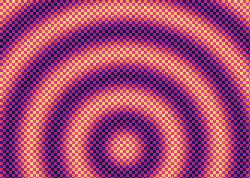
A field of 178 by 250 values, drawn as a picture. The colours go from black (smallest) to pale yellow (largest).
No seam splits the table. No single row or column stands out from its neighbours. The bottom middle is the ninth with the lowest average. Rings spread out from the bottom middle.
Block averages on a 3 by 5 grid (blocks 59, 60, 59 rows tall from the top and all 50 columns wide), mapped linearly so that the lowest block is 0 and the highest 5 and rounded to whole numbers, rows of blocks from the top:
33533 / 34343 / 33033
